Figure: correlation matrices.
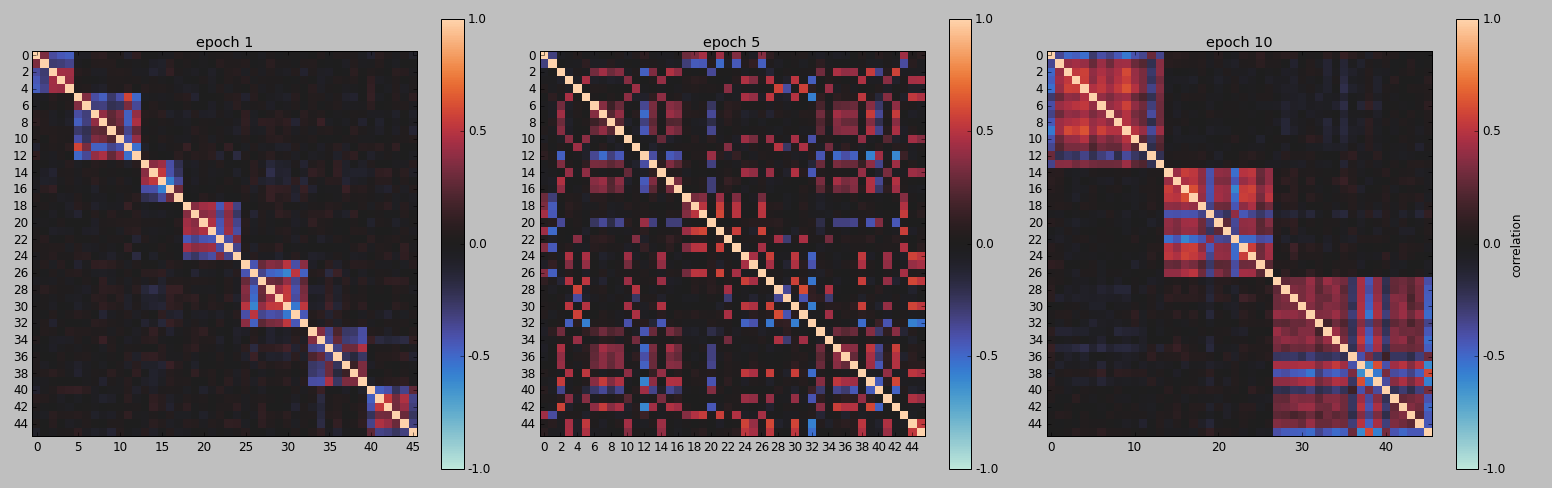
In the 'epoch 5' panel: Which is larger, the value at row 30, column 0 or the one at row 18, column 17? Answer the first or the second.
the second
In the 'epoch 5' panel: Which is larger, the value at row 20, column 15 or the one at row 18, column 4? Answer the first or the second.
the second
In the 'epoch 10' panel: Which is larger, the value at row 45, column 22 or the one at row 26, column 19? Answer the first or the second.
the first
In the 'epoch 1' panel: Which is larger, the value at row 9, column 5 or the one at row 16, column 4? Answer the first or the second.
the second
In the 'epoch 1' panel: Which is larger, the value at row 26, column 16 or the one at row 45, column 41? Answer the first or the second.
the first
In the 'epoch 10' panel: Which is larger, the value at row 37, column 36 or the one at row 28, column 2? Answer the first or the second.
the second
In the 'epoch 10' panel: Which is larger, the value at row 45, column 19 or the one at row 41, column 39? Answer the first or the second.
the second
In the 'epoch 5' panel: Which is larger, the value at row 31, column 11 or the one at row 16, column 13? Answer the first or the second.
the first
